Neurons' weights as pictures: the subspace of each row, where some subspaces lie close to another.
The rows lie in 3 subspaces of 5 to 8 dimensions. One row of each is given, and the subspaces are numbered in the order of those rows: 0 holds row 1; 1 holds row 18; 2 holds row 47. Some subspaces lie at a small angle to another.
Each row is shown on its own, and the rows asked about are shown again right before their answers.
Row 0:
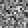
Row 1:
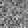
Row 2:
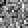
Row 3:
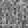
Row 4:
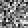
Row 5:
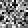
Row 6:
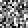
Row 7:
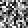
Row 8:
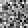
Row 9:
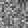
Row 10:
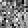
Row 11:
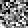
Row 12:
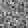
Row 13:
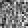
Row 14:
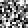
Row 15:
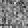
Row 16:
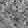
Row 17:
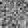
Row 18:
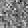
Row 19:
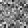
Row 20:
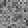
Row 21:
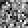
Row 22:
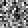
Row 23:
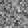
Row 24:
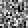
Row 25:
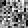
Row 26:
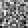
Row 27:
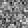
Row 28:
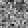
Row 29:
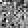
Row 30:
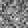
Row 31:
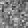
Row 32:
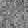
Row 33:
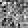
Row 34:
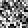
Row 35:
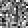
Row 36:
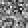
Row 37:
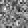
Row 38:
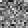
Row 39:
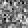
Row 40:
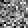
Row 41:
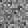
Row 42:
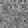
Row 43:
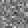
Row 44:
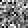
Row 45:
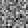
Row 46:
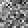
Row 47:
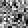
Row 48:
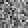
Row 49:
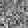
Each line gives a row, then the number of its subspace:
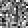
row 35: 1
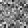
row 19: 0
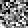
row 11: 0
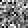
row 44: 0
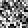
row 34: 2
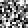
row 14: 1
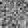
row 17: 0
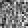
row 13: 1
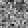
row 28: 1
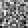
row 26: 0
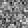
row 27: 2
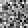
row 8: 2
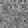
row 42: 2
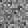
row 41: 0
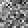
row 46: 1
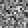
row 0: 0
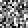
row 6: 0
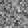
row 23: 2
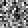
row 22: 1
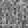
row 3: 1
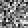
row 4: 0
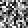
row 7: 0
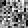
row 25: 2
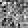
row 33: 0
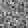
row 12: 0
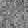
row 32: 2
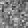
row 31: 1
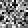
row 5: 0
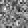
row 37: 2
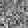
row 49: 0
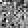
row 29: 2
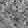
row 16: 1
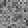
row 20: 2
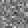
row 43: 0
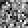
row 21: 1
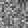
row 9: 1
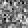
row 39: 2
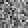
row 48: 1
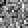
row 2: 1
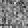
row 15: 1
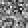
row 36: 0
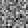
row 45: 1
